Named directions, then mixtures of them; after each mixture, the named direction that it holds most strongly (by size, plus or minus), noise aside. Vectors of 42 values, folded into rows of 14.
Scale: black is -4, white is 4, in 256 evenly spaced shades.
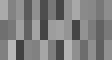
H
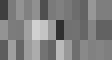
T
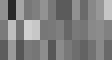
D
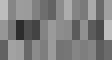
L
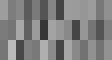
H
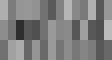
L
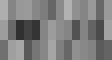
L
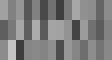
H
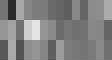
D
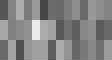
T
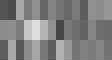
T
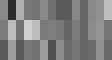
D
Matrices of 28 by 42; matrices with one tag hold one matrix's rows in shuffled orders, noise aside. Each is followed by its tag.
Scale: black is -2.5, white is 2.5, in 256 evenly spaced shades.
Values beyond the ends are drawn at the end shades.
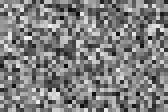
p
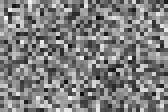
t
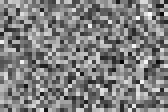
t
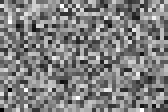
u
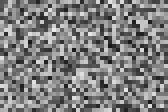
u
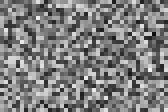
t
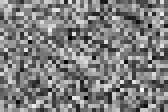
u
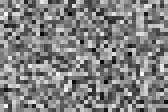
t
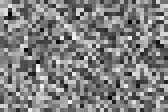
t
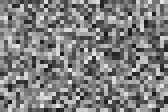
t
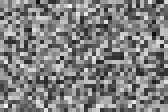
t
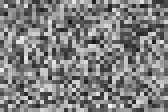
u
